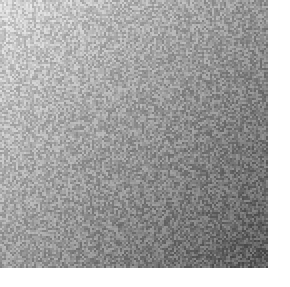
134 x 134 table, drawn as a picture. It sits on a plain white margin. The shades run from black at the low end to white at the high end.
The field climbs toward the top left. The grain is fine, like static. The top left is the ninth with the highest average. There are no regular stripes.
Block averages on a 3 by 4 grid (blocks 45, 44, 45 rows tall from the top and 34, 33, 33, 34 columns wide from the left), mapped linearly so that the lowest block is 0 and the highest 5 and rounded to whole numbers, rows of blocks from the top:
5 4 3 2
4 3 2 1
3 2 1 0
